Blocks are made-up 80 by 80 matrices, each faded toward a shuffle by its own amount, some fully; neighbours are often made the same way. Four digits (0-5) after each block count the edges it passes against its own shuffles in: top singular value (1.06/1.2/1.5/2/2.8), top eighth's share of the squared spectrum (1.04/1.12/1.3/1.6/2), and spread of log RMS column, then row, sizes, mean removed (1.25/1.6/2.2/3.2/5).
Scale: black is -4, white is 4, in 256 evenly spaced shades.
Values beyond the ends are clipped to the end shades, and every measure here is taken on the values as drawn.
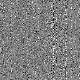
2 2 3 0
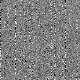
2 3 3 0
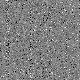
1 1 1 0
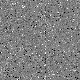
1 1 1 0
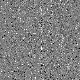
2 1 2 0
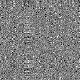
4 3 2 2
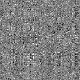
4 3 2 2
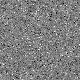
2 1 0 0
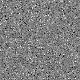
2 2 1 0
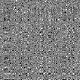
4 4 2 2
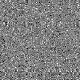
3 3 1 1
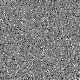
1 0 0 0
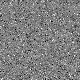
1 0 0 0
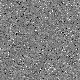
0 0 0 0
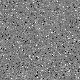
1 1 0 0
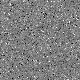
0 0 0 0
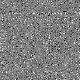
3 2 1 1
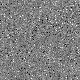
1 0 0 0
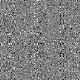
3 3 3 2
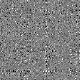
3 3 2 2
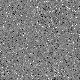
1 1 0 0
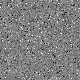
0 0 0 0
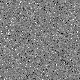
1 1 0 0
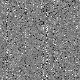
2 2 2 0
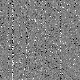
2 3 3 0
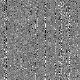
2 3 3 0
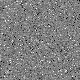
0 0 0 0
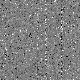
2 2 2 0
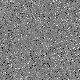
0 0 0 0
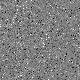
0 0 0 0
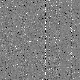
3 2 2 0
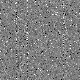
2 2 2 0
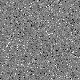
0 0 0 0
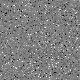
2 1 0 0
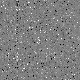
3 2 0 0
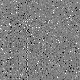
3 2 1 0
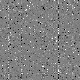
4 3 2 0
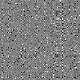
4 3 2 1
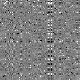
5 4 3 2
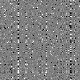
5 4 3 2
